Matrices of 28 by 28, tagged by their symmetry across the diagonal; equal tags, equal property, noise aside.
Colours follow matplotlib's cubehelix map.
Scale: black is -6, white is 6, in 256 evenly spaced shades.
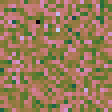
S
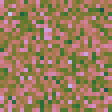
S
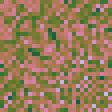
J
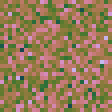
S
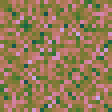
J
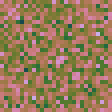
J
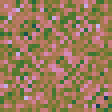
J
